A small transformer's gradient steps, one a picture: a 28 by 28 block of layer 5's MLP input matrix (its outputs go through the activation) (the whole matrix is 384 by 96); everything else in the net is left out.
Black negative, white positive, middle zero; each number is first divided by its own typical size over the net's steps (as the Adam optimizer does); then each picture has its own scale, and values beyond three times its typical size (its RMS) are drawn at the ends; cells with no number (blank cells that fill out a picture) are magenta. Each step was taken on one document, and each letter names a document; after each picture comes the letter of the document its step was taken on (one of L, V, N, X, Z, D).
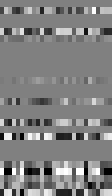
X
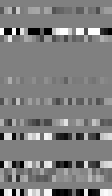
X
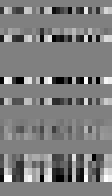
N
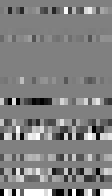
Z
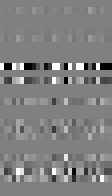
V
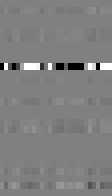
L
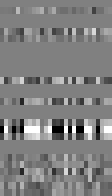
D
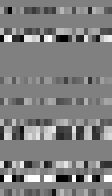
X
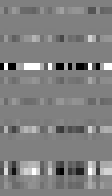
L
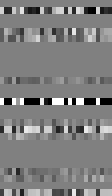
Z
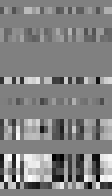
D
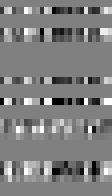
N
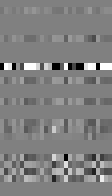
V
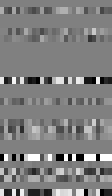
Z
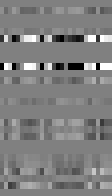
L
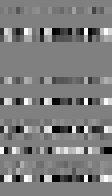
N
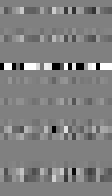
V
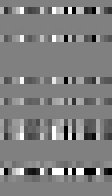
V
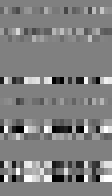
N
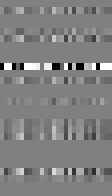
V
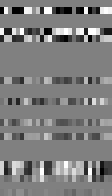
X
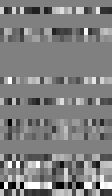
D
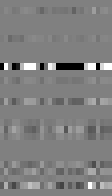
L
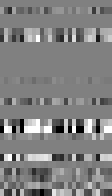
Z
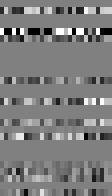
Z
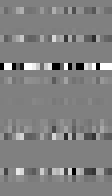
V
